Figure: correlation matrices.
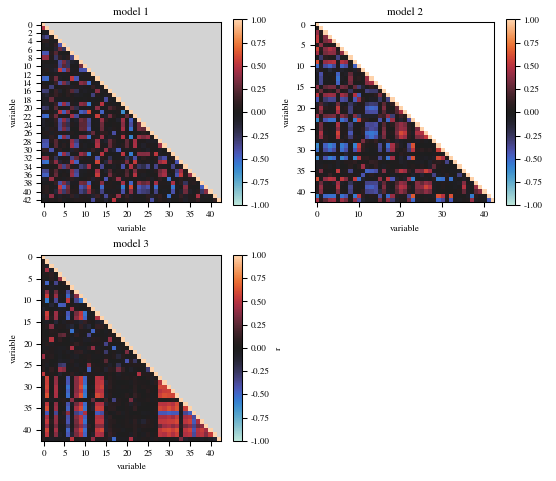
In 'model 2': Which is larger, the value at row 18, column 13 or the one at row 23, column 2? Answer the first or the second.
the first
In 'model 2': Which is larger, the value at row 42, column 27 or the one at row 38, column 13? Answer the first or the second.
the first
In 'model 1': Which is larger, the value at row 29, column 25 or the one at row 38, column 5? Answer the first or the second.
the second
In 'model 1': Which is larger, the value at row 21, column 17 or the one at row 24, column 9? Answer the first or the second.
the second
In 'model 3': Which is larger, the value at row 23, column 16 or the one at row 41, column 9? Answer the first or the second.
the second
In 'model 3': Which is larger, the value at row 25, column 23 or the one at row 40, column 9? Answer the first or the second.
the second
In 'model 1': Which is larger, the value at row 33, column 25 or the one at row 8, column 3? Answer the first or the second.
the first
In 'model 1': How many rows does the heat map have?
43
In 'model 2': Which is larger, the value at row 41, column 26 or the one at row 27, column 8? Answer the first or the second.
the first
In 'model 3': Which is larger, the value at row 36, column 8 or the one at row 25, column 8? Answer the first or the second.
the second
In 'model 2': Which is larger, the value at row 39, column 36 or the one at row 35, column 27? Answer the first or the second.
the second
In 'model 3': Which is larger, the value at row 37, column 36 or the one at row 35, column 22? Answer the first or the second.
the second
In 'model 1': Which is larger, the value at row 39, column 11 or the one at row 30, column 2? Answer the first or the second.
the first
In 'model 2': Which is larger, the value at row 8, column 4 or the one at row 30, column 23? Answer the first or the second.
the second
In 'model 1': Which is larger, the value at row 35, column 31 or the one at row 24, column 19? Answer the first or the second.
the second
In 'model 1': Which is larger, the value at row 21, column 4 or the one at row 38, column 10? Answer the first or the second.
the first
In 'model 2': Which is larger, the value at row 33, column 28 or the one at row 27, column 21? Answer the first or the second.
the second
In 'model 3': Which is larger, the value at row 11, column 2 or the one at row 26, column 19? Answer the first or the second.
the second
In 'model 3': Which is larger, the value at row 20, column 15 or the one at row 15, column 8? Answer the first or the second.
the second
